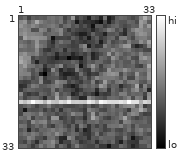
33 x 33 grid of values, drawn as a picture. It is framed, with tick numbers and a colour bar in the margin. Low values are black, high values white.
Streaks run across, left to right. There is no overall slope. The ninth with the lowest average is the top middle. Row 22 stands out from the rest. The ninth with the highest average is the middle right.
